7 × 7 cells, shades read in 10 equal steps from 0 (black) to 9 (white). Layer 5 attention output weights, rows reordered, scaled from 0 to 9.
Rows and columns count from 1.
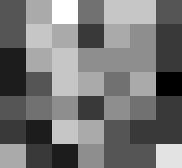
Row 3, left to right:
1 6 7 5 5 5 2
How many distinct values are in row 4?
6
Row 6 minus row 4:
1 -2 0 0 -1 -4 2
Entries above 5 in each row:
4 3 2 3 0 2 2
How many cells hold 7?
6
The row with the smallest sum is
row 6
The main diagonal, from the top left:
3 7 7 6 5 2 8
